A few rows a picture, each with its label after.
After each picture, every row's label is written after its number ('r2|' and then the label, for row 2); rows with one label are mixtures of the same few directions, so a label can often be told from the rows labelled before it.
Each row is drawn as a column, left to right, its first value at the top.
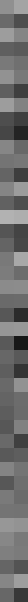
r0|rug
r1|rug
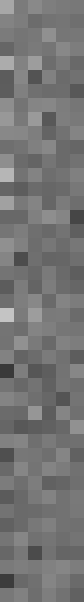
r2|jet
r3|rug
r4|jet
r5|rug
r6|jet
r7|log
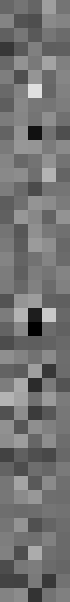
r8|jet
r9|jet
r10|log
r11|jet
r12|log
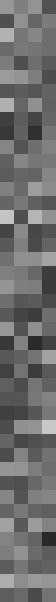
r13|rug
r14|jet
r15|rug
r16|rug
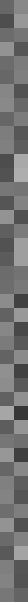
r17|jet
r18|jet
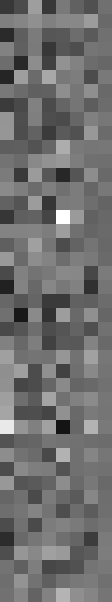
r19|rug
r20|jet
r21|jet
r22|jet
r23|log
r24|log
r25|rug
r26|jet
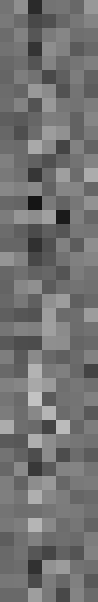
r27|rug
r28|rug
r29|jet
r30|jet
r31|log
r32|log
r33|jet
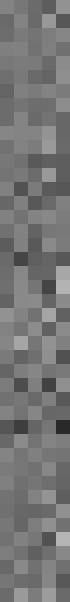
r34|log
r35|rug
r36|jet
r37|rug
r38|rug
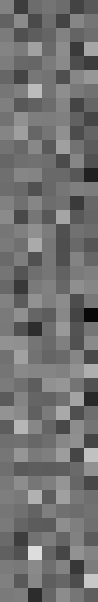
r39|jet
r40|rug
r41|log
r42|rug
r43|jet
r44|jet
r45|jet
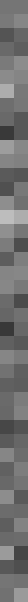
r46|log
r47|log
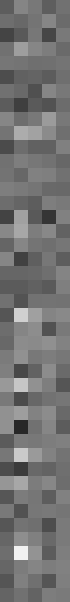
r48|rug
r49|log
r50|log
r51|rug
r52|rug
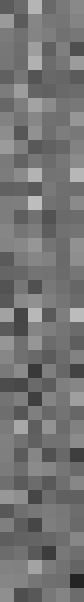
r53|rug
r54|log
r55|jet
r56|log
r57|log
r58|jet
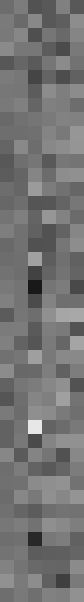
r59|jet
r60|rug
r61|rug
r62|jet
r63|jet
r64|rug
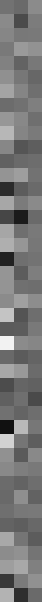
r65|rug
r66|log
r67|jet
